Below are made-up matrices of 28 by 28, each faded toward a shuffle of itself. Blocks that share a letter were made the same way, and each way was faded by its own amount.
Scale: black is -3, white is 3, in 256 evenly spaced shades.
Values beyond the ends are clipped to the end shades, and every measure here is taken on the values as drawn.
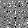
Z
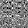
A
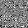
Z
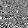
Z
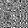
A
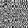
A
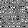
Z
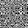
A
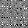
Z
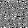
Z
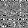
Z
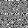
Z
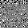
Z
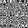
A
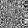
A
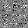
Z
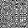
A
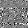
Z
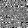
Z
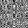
A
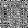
A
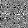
Z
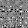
Z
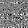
Z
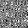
A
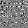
Z
